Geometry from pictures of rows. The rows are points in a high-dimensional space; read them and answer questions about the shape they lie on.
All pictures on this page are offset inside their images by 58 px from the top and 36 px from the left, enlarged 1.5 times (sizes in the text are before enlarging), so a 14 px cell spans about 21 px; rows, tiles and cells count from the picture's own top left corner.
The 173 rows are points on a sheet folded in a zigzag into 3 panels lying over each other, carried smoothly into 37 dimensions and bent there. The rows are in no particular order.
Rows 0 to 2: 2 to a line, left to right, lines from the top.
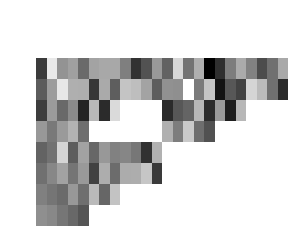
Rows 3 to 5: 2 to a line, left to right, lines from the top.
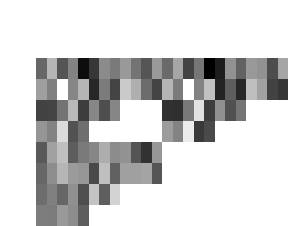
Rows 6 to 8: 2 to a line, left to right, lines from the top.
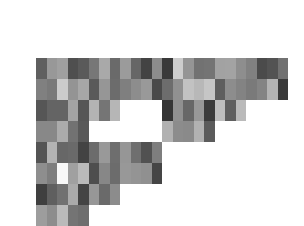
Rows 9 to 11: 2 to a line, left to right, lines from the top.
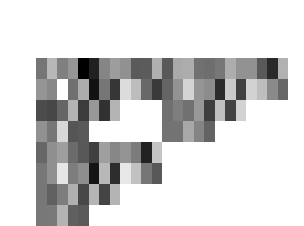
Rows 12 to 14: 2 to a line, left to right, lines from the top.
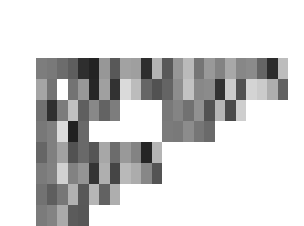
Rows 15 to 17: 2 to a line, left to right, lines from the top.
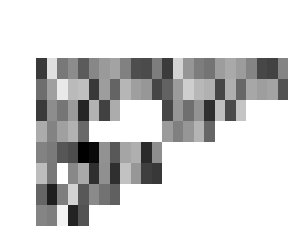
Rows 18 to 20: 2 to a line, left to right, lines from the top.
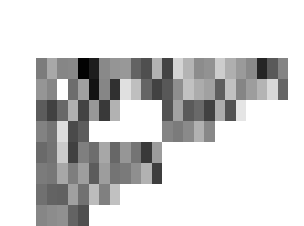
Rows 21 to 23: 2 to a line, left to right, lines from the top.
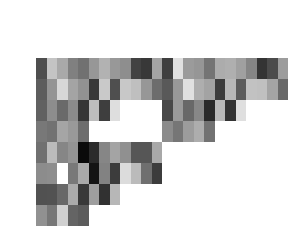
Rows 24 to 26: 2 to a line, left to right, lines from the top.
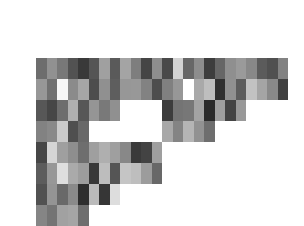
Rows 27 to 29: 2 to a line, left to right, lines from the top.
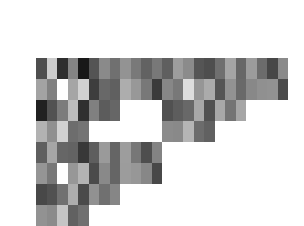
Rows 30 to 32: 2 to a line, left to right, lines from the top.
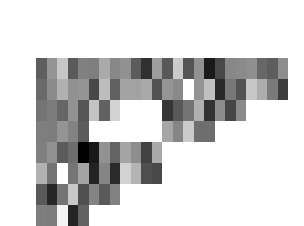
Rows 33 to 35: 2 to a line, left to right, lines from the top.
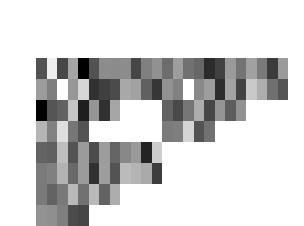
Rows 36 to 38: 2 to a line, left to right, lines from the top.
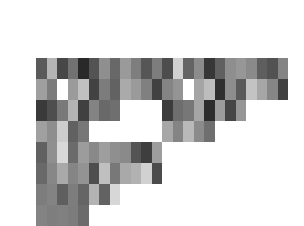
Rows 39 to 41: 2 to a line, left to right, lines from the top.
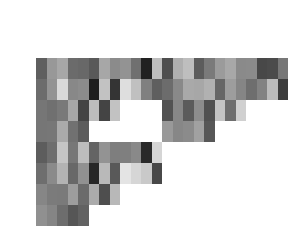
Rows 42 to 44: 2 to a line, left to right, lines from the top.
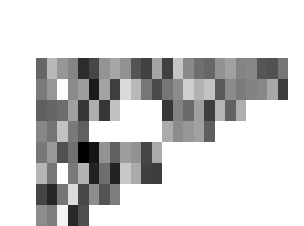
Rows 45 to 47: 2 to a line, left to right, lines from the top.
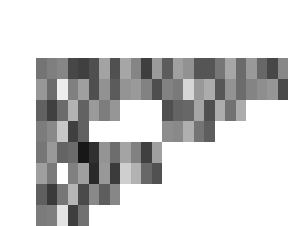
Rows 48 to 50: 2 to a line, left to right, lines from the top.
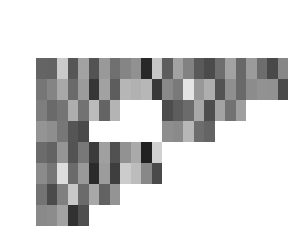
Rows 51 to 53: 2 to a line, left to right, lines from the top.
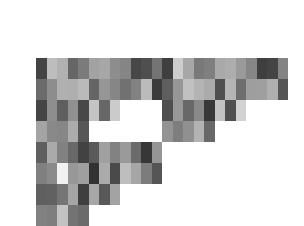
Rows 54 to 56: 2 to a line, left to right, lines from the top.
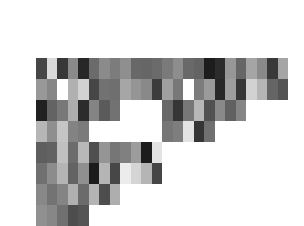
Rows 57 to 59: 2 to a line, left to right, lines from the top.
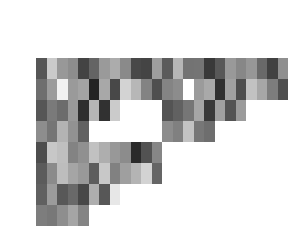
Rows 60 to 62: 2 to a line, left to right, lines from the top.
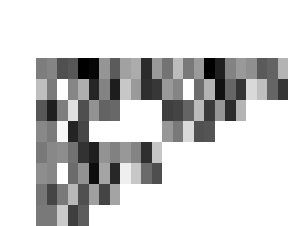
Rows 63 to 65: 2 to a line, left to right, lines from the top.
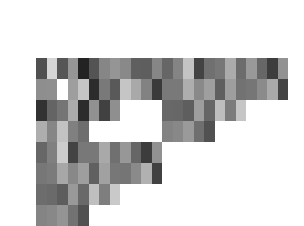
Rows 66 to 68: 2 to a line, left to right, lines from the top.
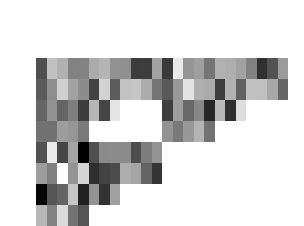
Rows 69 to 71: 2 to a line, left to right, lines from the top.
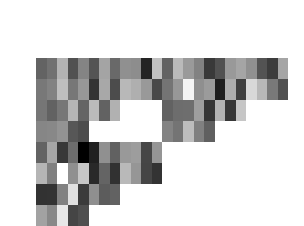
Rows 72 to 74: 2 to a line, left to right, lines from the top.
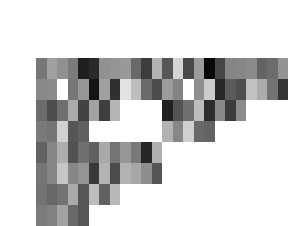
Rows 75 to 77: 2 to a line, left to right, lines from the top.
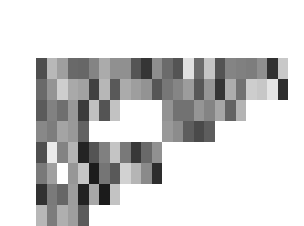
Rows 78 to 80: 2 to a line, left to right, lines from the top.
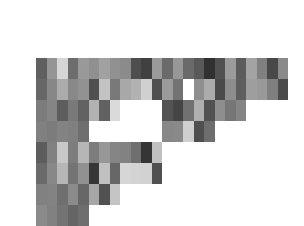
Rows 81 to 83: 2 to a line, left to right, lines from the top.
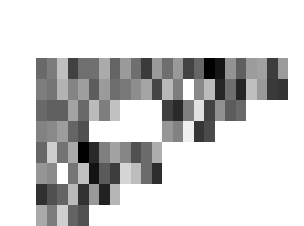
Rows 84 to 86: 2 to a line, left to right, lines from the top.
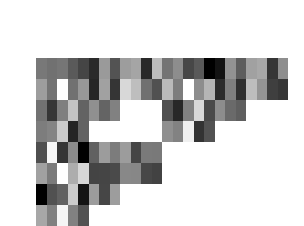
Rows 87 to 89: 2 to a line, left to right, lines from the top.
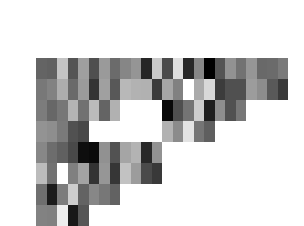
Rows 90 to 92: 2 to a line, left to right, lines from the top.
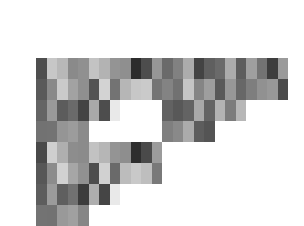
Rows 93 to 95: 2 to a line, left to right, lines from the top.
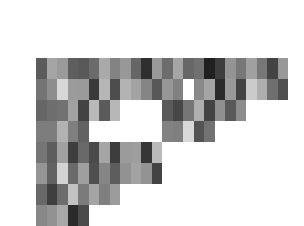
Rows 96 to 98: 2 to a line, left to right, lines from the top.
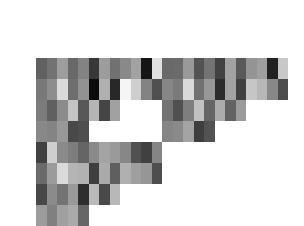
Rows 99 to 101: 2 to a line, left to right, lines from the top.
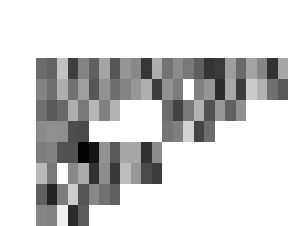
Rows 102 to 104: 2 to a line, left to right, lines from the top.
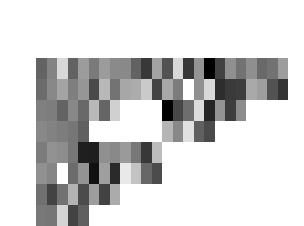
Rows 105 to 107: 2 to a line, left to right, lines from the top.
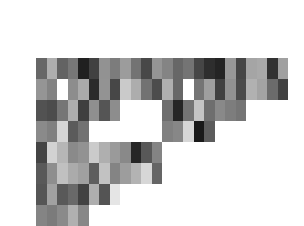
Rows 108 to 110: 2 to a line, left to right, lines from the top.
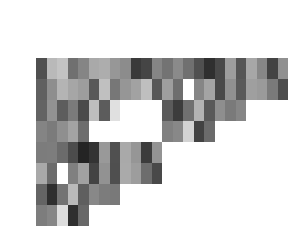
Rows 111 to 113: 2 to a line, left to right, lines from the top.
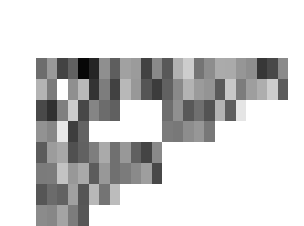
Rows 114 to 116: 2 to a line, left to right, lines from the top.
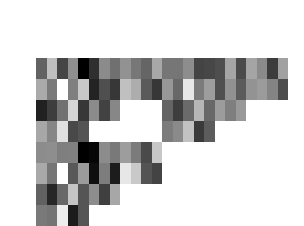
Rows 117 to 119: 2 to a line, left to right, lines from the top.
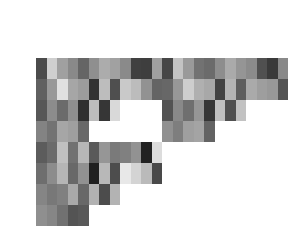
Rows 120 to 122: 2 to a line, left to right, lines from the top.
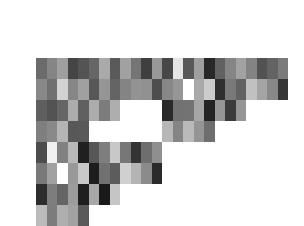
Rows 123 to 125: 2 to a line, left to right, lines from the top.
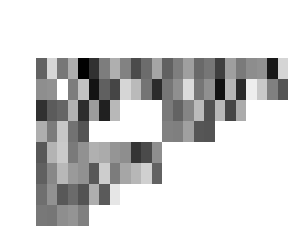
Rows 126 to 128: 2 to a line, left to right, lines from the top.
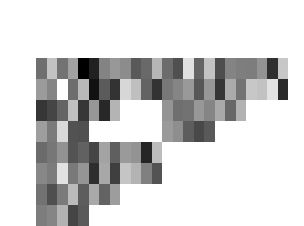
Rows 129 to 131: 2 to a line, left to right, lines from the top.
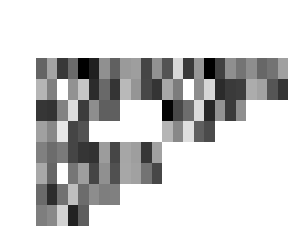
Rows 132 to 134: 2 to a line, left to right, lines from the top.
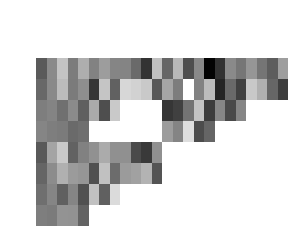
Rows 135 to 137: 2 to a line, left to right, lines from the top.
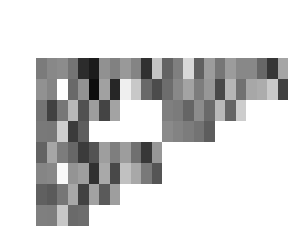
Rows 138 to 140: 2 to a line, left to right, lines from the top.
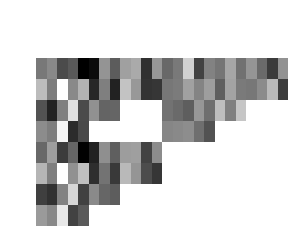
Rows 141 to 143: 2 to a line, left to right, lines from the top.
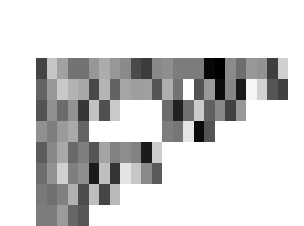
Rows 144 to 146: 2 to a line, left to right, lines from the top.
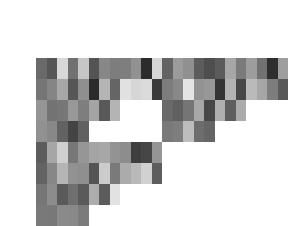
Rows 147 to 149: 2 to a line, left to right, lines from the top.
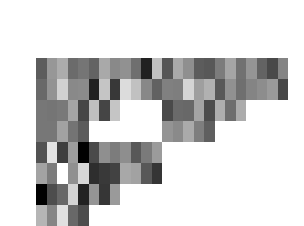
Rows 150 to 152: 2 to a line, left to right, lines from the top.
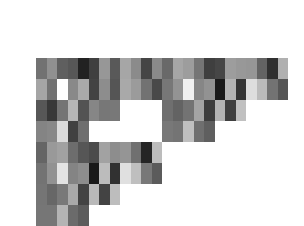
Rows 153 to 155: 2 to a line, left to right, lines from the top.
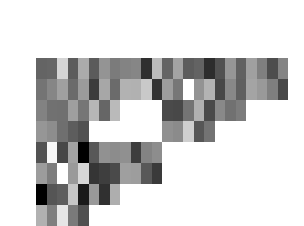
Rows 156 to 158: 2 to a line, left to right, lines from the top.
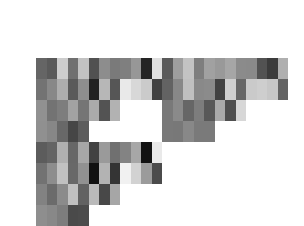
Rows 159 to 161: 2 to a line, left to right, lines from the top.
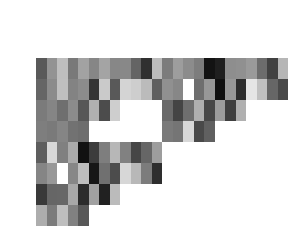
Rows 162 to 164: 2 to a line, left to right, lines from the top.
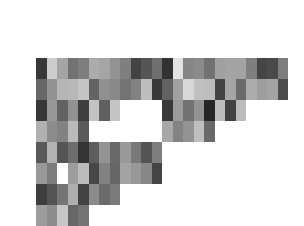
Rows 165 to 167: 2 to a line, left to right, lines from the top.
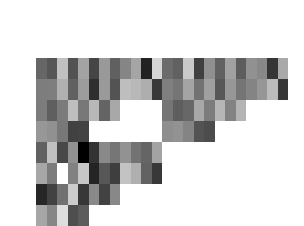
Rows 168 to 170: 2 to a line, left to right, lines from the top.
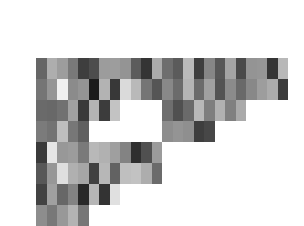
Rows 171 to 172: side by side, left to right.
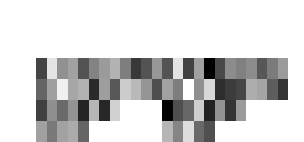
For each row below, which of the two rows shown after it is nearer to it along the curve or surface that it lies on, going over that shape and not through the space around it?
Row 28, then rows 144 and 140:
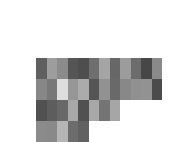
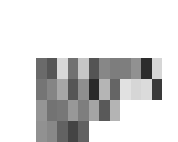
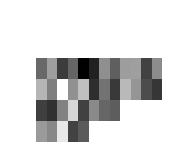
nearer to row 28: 140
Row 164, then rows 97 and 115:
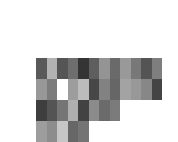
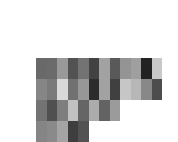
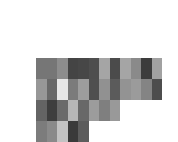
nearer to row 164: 115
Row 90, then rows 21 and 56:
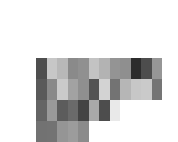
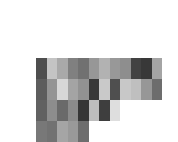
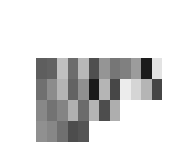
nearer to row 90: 21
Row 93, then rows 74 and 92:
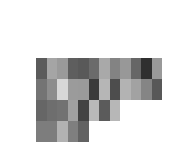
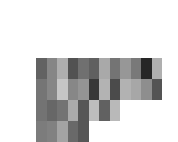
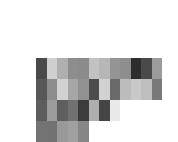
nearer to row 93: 74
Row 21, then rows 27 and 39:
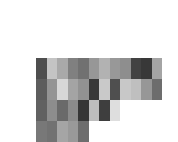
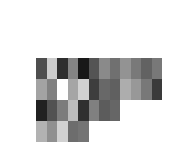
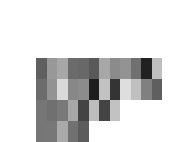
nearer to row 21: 39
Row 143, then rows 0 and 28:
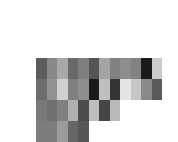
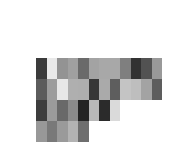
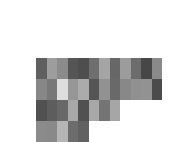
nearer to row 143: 0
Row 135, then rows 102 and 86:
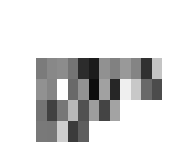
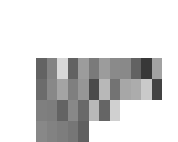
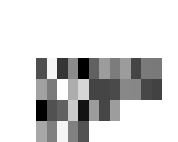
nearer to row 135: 102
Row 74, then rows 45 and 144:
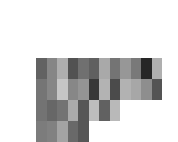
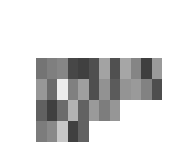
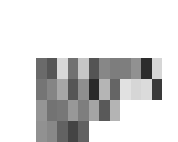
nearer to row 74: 144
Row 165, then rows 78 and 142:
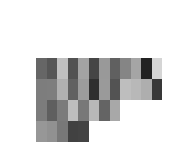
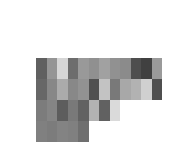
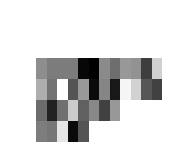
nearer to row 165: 78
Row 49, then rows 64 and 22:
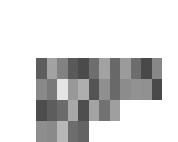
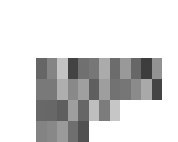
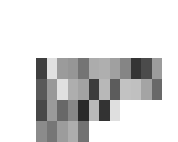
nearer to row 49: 64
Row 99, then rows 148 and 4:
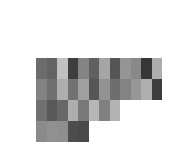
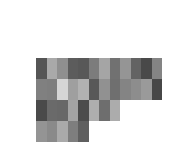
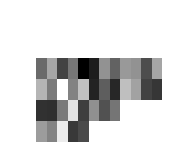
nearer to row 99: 148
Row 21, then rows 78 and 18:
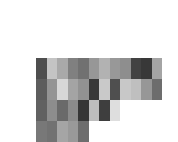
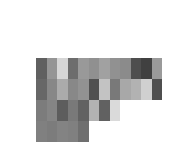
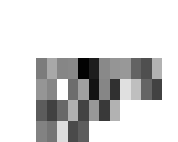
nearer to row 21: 78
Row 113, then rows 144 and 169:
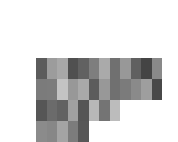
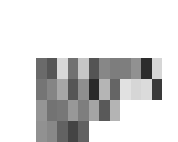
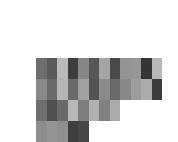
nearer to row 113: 169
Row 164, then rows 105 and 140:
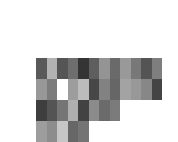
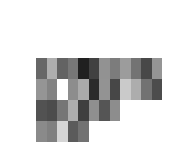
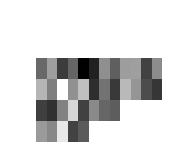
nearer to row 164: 140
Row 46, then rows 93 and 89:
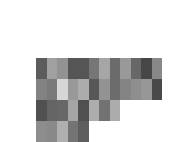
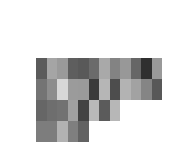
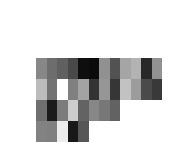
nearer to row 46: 89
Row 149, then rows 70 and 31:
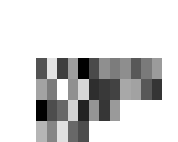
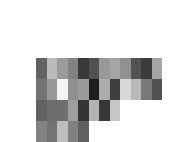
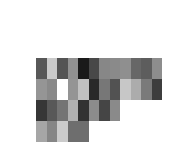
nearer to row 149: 31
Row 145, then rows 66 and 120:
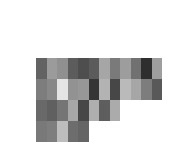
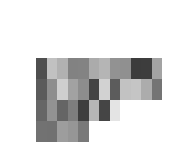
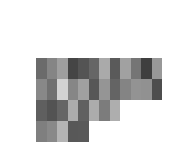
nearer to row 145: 66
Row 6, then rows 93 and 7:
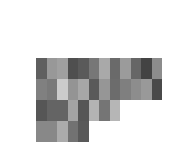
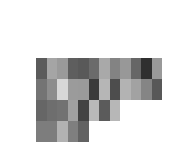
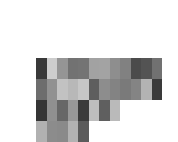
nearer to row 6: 7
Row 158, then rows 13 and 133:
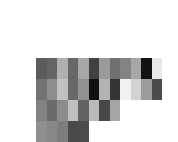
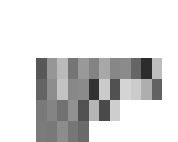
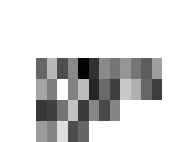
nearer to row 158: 13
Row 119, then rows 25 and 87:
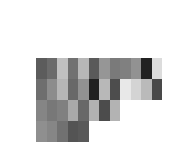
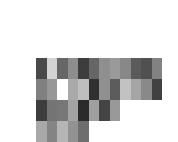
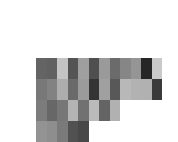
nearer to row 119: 87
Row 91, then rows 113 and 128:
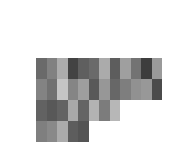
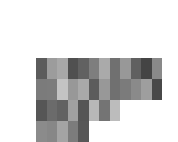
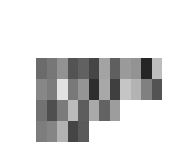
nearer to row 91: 113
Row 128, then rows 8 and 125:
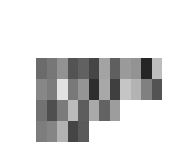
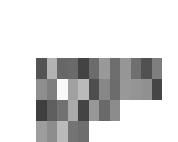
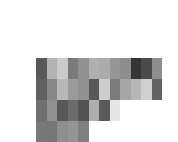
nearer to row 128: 125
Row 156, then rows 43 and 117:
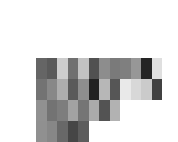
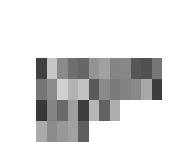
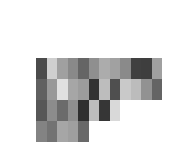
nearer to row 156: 117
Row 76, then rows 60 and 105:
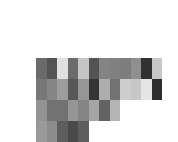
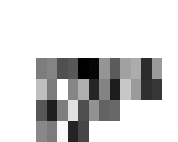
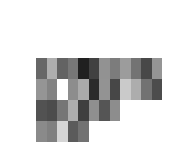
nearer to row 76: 105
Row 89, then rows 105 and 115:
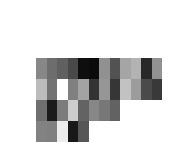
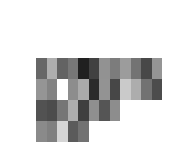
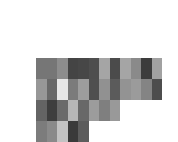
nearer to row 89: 115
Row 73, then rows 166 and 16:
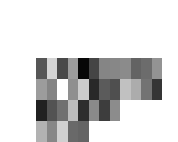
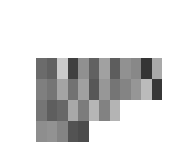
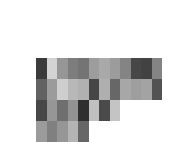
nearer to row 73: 16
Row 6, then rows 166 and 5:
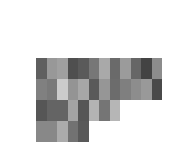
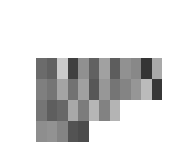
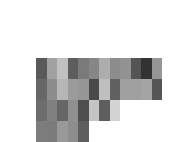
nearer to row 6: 166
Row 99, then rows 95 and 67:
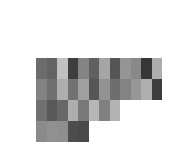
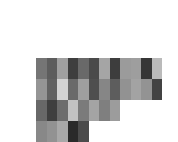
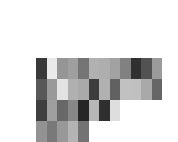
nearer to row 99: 95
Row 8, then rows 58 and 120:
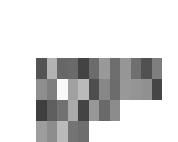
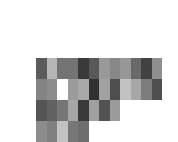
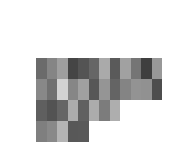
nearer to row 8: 120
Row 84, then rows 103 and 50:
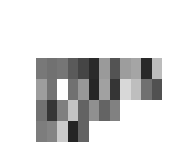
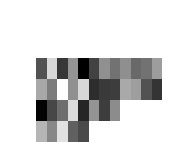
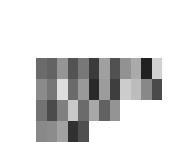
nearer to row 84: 50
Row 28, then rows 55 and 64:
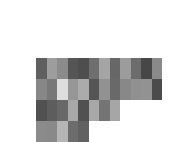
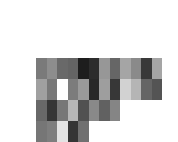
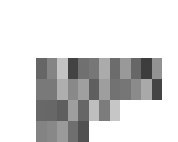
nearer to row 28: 64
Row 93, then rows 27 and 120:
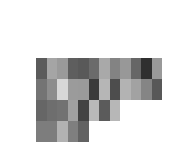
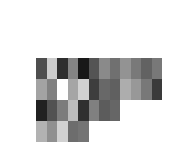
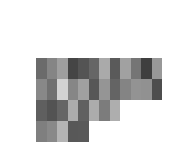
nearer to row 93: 27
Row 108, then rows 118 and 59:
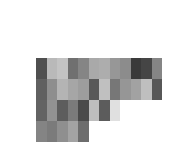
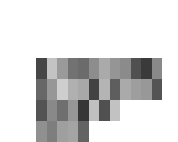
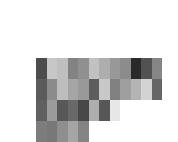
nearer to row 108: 59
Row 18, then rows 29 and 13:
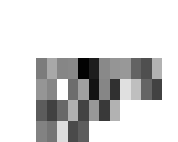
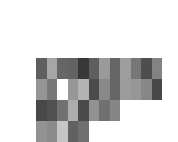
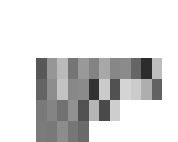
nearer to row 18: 13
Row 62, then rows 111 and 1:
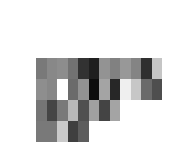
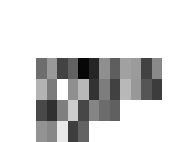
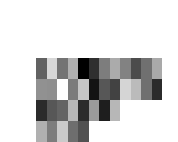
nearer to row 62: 1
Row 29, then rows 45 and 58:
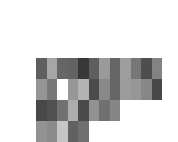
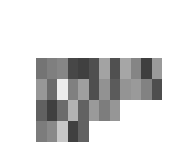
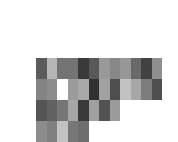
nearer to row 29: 45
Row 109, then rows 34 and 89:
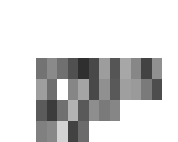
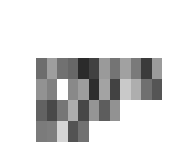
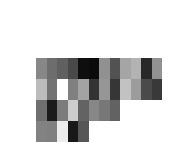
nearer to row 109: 89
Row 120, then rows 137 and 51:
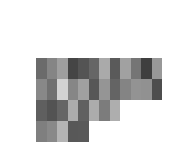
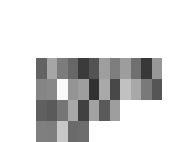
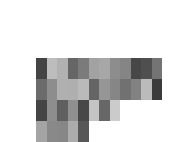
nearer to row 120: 51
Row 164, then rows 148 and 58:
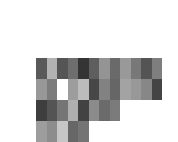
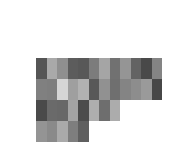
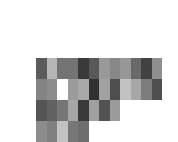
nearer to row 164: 148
